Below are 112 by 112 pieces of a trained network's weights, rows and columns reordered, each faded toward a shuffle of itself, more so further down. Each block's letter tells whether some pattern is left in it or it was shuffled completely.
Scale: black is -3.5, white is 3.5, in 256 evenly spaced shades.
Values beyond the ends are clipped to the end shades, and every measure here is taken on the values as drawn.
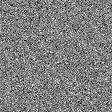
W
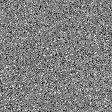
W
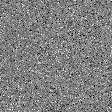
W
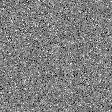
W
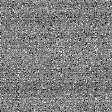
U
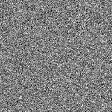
U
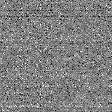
U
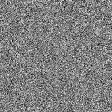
U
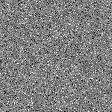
W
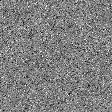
W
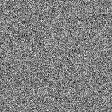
U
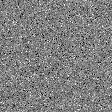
W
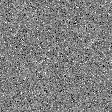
W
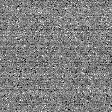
U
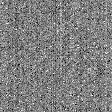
U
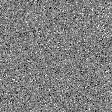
W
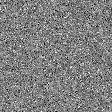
W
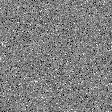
W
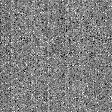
U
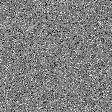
W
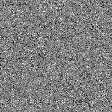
U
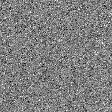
U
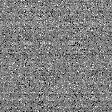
U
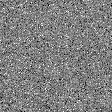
W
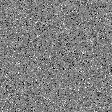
W
